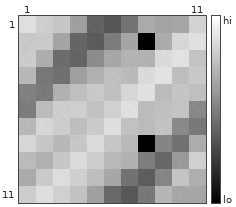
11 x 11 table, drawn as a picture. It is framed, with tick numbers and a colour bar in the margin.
No overall slope runs across the table. There are two isolated cells, each far lower than the cells round it. Streaks slant up to the right. On average the colour sits 70% of the way up the scale.
